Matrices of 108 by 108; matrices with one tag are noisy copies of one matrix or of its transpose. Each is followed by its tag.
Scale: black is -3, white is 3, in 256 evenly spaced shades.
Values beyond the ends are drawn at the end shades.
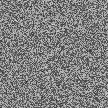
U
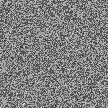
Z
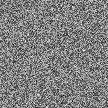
U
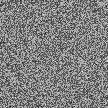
Z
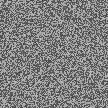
Z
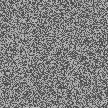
U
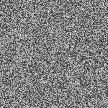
U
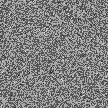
Z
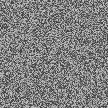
U
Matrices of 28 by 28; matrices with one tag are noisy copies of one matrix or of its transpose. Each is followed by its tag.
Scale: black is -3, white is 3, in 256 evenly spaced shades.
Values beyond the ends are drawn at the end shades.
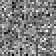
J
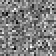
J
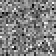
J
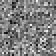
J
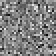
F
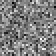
J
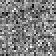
J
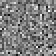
F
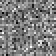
J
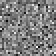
F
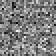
J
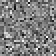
F
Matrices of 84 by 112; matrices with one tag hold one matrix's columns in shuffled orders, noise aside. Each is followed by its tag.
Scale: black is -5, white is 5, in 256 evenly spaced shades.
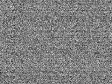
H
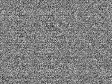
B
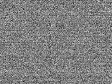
B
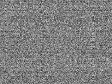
H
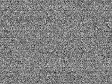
H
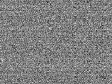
H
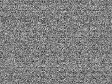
H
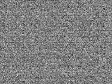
B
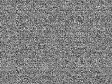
H
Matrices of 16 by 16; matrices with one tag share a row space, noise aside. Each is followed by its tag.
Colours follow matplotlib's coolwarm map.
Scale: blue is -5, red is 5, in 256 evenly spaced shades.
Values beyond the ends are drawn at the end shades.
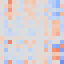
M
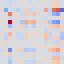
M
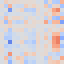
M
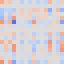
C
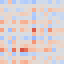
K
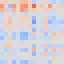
K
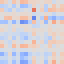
K
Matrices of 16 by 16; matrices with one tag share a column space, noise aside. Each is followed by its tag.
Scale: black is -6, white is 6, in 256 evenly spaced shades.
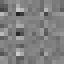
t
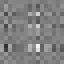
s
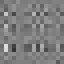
s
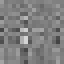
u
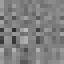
u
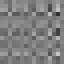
t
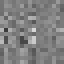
u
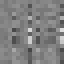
u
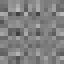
t
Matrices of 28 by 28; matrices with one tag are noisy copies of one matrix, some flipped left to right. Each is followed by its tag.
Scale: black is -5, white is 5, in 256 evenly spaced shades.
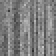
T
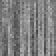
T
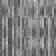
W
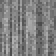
T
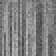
T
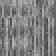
W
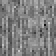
W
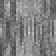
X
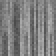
T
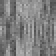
X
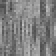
X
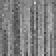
T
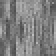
X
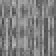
W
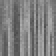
T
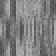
X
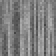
T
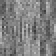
X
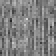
W
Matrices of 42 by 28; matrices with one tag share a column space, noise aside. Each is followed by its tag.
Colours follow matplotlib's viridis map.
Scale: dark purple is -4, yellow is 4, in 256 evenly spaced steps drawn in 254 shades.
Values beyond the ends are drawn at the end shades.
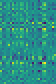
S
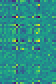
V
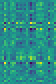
S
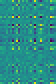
V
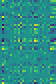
V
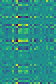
V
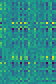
S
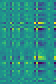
S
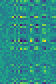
V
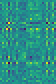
S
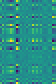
V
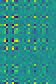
V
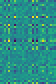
V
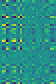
V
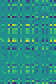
V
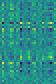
S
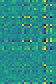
V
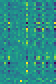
S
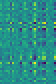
S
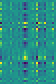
S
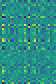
V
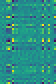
V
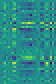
S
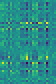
S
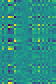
V
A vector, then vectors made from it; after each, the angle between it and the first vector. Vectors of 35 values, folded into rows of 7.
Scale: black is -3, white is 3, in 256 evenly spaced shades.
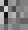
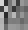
nearly parallel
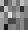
partly aligned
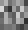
partly opposed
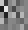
nearly parallel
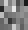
orthogonal
